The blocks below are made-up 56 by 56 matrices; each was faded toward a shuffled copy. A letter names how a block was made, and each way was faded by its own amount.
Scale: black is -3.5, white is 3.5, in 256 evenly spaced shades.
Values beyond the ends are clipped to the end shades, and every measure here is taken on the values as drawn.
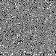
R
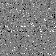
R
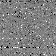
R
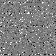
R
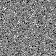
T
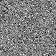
T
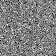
T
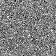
T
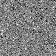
T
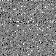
R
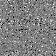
R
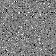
R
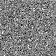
T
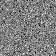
T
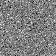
T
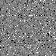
R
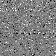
R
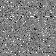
R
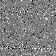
R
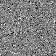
T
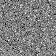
T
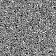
T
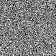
T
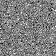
T
